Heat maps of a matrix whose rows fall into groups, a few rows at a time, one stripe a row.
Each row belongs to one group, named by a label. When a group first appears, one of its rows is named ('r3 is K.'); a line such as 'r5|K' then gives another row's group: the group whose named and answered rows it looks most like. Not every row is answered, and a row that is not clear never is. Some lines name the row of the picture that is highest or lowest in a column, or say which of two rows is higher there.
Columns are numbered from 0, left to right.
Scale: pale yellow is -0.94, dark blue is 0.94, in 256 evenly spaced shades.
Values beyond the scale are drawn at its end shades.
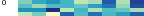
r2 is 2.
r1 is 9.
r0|9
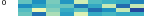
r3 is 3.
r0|3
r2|9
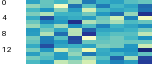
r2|3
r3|9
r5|3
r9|3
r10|3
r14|9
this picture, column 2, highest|8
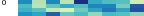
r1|9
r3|2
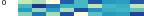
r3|3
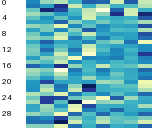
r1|2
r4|3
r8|3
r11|3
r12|3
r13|3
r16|2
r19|3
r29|2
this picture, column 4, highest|21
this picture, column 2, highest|30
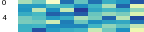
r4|9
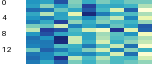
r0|2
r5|2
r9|2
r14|2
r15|2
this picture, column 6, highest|7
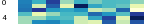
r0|2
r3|9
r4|9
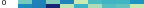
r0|3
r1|2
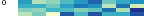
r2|9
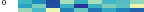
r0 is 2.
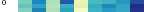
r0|3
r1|3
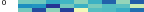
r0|9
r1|2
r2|3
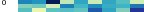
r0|2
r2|9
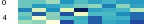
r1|9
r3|3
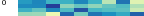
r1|2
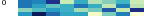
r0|2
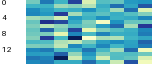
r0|3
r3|2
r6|9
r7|3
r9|3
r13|2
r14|2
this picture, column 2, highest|14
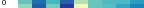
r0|3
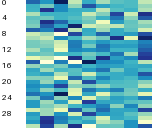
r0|2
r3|9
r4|9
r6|3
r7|2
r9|9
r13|9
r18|3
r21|2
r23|2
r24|3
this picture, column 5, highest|14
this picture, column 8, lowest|30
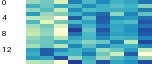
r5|9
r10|9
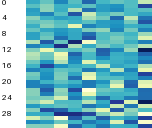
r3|3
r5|9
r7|9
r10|3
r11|2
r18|3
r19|3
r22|3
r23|3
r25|9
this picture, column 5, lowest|27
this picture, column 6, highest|25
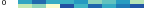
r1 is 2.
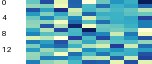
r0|3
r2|2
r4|3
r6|3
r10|2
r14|9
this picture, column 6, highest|11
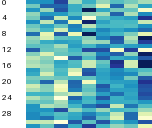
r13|9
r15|9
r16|9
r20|3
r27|2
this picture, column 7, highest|12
